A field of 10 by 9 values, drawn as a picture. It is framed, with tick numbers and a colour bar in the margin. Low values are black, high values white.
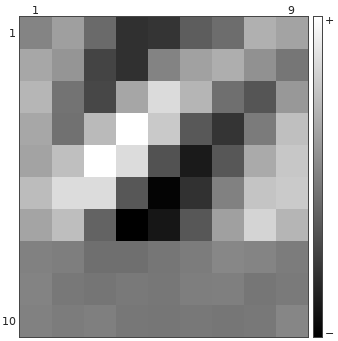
Slope: none. Ninth with the lowest average: centre. Calmest part: bottom middle. Seam: horizontal, 70% of the way down, the bottom part calmer. Roughest part: centre.
